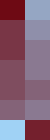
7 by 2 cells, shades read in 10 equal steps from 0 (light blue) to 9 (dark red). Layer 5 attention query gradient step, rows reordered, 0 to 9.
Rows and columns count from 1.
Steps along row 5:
down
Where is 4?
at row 3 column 2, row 4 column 2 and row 6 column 2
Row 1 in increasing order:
2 9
